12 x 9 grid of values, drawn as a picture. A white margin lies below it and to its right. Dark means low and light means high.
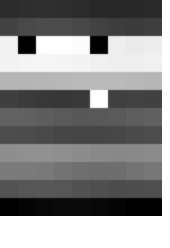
Three lone cells stand out: one far higher and two far lower than their neighbours. Streaks run across, left to right. Stripes running across repeat 2 times from top to bottom.
